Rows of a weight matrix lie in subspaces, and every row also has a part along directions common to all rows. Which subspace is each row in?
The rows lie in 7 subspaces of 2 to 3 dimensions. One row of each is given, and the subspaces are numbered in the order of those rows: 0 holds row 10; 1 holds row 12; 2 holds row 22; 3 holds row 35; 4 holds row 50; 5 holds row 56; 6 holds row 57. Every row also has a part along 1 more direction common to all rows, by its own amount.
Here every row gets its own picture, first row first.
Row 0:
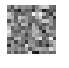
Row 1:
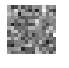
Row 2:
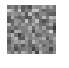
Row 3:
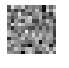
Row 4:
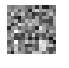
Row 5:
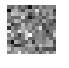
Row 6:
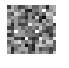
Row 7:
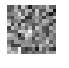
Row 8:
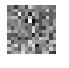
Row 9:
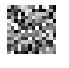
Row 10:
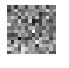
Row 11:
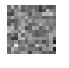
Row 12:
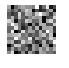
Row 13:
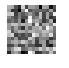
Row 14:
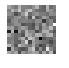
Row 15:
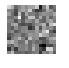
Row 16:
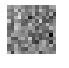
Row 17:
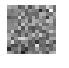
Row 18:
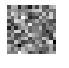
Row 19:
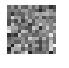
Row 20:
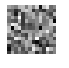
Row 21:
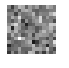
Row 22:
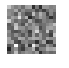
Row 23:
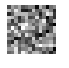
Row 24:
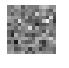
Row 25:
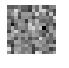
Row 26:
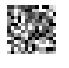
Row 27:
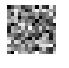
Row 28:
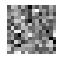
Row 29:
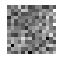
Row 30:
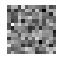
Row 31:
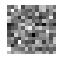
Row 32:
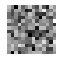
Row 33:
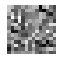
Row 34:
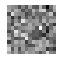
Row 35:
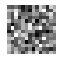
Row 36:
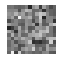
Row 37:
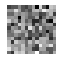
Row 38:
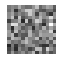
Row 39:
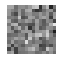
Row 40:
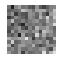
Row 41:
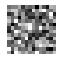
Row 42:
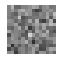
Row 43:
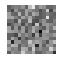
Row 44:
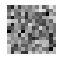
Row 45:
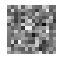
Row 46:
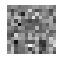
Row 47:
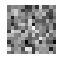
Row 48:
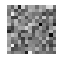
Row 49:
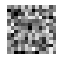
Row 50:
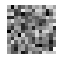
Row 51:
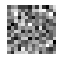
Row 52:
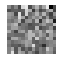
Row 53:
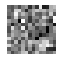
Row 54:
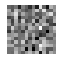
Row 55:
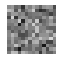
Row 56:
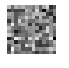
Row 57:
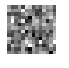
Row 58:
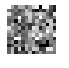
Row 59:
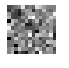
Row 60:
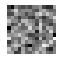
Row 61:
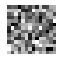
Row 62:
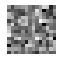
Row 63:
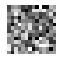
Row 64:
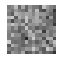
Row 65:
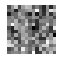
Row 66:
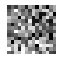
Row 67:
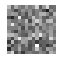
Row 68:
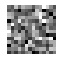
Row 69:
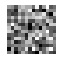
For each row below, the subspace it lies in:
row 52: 1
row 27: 0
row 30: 6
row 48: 4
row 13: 3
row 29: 4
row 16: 2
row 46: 3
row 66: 0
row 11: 4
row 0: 5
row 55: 2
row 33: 2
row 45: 3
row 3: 6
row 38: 2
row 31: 3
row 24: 3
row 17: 0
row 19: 4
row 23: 4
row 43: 0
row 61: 2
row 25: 6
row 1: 6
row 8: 0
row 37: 0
